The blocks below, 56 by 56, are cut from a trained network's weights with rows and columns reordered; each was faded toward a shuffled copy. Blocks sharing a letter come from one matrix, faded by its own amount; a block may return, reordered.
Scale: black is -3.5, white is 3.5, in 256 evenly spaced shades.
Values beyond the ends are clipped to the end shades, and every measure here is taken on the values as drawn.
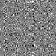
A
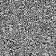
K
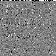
A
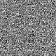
K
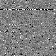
A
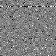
A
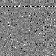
A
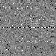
A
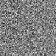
K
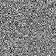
K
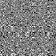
A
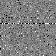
A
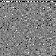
A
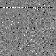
A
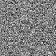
K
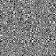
A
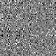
A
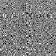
A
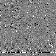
A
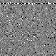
A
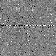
A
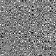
A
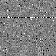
A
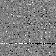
A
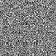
K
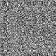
K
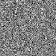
K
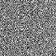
K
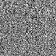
K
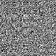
K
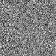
K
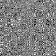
A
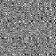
A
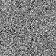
K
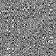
A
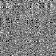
A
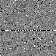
A
